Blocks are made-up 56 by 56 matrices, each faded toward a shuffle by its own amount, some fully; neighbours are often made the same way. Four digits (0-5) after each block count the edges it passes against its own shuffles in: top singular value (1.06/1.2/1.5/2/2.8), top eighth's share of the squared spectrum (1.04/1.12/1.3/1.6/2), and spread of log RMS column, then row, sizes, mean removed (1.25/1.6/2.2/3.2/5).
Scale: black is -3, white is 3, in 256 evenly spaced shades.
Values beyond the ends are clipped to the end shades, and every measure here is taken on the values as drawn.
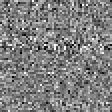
1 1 0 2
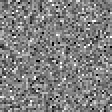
0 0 0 0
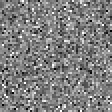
0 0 0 0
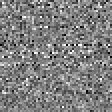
2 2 0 3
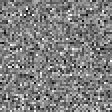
1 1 0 2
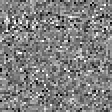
0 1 0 2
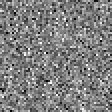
0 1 0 1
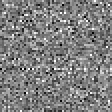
1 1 0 2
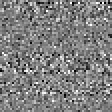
1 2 0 3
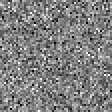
0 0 0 0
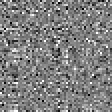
4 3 2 2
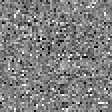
3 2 0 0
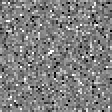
0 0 0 0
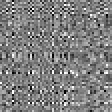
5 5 3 3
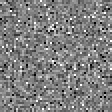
2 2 0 0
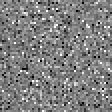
1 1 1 0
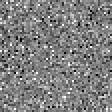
0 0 0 0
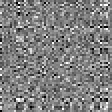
4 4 3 2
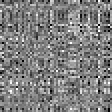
4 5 3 3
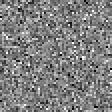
1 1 0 0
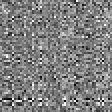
4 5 3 3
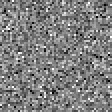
0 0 0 0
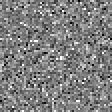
1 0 0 0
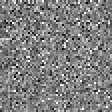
3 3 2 1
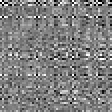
4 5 3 4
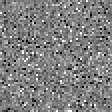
2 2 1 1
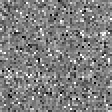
1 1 0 0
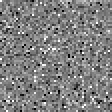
2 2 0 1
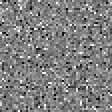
2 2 1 1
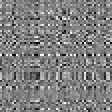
5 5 3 4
